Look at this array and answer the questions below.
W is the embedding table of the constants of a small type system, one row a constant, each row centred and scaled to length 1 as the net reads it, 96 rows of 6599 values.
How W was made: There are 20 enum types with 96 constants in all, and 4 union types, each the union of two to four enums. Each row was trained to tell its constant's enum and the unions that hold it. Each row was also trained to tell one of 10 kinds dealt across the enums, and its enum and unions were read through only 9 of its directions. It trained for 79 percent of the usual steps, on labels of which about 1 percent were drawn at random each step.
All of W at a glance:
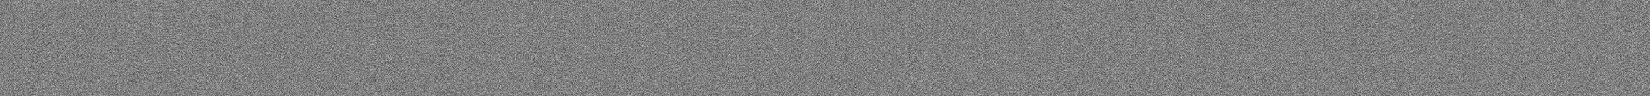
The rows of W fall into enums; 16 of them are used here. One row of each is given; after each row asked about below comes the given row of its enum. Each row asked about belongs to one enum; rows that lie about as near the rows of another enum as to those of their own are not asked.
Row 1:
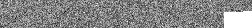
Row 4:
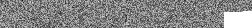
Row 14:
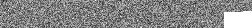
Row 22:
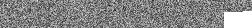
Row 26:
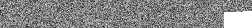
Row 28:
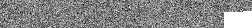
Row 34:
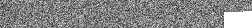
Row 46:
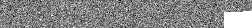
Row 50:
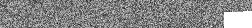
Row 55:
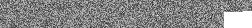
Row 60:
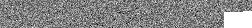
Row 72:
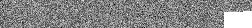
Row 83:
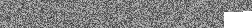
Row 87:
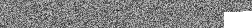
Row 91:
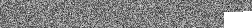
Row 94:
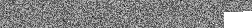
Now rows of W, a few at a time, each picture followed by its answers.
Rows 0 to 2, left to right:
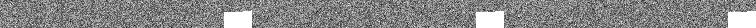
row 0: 87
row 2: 1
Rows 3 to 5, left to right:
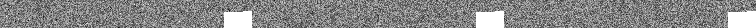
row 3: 46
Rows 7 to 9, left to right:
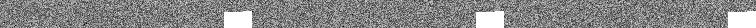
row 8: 91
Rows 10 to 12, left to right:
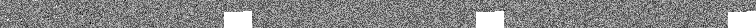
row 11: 55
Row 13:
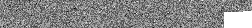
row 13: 83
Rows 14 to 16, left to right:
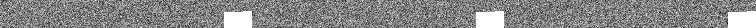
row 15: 26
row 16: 91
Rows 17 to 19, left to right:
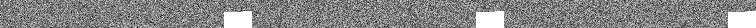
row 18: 91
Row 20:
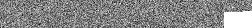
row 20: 1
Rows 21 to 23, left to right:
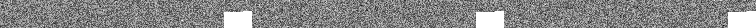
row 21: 1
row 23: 91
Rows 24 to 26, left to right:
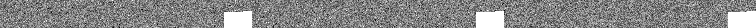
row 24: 34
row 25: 34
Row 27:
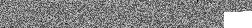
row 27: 55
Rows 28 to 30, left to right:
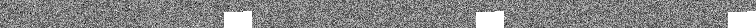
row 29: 87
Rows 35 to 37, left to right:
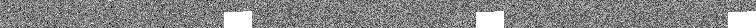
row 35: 26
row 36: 22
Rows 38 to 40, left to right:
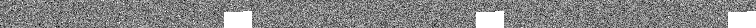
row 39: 46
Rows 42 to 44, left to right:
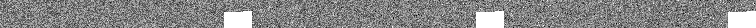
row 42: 34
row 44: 26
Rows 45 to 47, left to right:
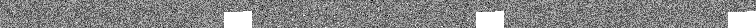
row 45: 22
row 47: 87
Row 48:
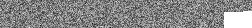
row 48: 46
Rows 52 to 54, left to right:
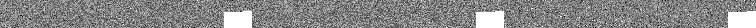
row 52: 4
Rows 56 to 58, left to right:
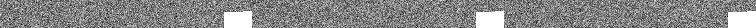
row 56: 34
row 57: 22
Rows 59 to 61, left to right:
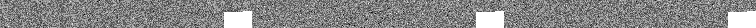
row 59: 87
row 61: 83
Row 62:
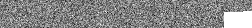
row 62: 83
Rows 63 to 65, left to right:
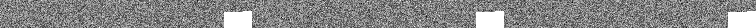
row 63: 55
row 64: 1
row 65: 22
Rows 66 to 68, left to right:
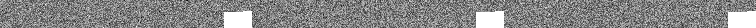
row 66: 26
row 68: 14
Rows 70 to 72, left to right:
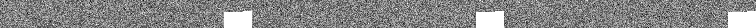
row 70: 4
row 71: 34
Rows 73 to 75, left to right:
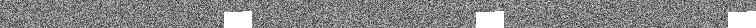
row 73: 55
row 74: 91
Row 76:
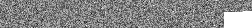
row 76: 91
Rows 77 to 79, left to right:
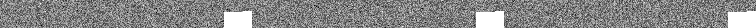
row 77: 22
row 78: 72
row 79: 55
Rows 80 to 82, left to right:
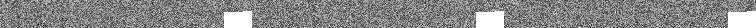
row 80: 87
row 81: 87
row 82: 46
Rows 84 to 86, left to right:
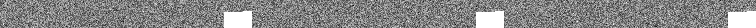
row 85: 83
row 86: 1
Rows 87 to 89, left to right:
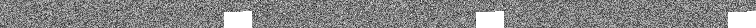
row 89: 46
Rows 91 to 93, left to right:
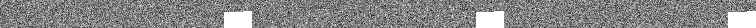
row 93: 60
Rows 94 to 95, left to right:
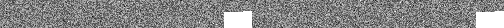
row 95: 55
